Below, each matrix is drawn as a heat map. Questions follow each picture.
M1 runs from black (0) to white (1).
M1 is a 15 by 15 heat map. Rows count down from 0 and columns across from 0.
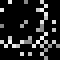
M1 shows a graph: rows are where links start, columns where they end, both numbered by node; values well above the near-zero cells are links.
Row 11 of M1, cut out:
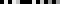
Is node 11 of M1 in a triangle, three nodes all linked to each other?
no
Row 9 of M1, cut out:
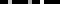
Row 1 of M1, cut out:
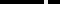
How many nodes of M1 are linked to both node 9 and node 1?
0
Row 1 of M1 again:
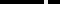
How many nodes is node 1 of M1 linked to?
1
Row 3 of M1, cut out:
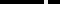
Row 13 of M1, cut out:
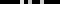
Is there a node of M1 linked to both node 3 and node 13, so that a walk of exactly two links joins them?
no
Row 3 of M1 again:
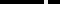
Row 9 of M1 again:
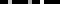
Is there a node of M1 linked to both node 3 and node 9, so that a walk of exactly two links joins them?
no
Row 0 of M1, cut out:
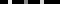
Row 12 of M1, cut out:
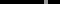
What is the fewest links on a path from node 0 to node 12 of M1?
3
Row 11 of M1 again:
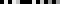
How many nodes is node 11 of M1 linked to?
7
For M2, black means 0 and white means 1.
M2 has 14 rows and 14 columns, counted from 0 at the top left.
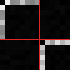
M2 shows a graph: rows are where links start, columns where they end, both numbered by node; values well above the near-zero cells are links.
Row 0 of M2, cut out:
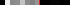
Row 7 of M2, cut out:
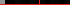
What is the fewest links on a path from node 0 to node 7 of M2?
1
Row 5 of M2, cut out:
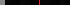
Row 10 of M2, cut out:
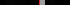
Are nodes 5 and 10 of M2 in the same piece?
no
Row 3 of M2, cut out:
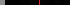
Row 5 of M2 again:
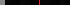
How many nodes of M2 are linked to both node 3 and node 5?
1
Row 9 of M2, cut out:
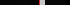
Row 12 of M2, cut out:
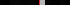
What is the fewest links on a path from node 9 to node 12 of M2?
2
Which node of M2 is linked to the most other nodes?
node 0
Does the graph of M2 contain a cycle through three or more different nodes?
no
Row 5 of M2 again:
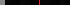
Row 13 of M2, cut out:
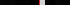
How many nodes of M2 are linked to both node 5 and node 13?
0
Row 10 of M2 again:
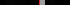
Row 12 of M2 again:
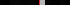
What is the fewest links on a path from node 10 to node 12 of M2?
2
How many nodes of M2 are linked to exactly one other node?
12
